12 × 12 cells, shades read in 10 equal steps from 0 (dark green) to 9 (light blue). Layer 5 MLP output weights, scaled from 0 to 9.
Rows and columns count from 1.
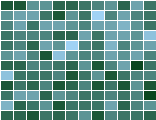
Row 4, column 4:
4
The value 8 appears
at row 4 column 12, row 6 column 5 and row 8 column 1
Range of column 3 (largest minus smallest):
5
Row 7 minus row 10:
-1 -4 -2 2 -2 -2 2 -2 0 3 -4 3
